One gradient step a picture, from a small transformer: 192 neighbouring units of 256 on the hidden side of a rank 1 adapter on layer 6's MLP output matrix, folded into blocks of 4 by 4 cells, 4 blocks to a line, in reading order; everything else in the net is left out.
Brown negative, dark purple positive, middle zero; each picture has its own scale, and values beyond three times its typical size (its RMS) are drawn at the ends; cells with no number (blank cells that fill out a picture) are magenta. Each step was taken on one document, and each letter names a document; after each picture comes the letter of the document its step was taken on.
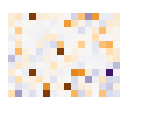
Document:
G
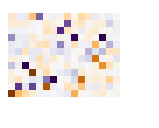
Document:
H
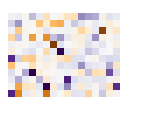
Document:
G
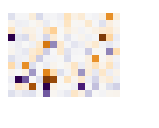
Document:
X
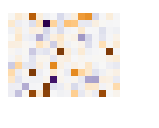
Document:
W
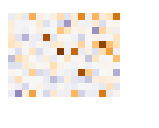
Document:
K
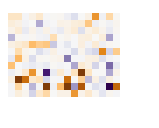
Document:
X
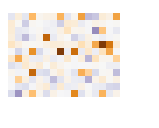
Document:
K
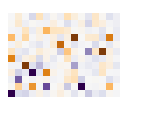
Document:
H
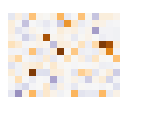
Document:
K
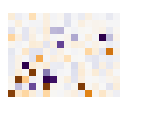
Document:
H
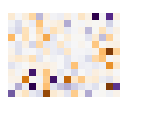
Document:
X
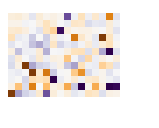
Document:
H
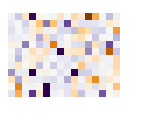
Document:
W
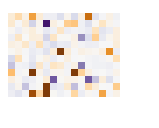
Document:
W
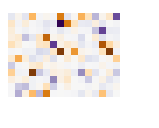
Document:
K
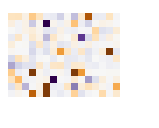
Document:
W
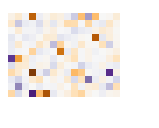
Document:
G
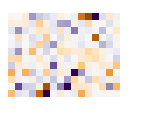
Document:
G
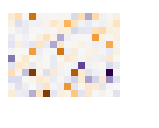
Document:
G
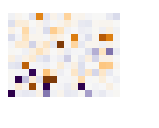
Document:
H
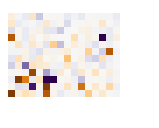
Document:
H
